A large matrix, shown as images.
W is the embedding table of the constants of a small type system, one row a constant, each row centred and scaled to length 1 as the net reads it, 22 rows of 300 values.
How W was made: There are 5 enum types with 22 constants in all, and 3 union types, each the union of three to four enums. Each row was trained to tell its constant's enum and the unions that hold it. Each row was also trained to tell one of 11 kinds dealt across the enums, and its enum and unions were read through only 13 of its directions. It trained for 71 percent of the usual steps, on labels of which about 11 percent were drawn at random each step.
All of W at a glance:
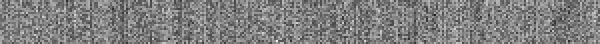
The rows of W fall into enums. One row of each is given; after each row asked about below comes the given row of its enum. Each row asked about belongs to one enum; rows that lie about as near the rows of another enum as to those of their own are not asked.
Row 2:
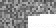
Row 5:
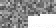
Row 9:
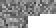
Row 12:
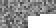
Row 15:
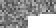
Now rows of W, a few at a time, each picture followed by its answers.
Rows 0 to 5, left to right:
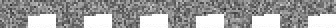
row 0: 15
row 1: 12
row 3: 12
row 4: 9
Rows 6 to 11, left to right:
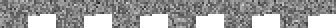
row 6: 2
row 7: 5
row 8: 2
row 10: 5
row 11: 5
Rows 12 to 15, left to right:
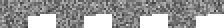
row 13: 2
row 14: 5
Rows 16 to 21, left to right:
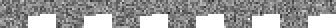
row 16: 2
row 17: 15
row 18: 12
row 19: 15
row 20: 5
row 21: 2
